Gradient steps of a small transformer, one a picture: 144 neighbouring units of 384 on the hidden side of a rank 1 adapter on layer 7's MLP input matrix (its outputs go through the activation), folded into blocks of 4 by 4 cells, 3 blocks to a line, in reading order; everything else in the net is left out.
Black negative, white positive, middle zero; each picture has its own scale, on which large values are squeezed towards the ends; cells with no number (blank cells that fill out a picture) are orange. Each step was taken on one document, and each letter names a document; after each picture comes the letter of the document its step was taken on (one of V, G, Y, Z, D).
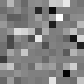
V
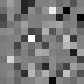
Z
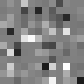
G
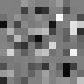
V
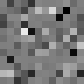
Z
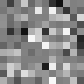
G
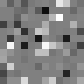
V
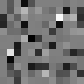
Z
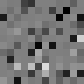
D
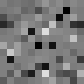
D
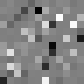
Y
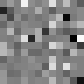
G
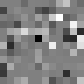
V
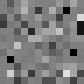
D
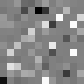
Y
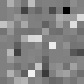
Z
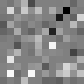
Z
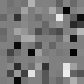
D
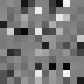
G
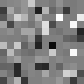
Y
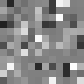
V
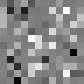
D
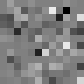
Z
